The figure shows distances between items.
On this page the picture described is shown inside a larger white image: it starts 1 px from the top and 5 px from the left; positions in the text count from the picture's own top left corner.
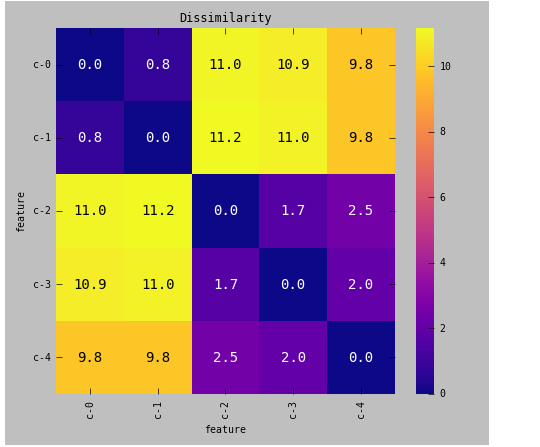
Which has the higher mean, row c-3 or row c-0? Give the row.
c-0
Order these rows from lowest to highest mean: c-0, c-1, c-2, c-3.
c-3, c-2, c-0, c-1
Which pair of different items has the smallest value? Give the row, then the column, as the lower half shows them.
c-1, c-0
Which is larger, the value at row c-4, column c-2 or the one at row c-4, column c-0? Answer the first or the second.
the second
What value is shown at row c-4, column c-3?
2.0
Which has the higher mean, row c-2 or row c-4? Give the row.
c-2
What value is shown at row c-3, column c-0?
10.9
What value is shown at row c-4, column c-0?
9.8
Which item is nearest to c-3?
c-2
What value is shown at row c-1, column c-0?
0.8
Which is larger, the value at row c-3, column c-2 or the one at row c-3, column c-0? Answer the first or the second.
the second
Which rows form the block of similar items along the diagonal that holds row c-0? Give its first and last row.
c-0 to c-1
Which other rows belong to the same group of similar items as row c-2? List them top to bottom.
c-3, c-4
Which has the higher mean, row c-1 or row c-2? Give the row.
c-1
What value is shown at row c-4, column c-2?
2.5
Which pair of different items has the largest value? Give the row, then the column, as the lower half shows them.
c-2, c-1
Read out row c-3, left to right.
10.9 11.0 1.7 0.0 2.0
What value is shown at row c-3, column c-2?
1.7
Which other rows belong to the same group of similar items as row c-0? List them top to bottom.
c-1
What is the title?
Dissimilarity
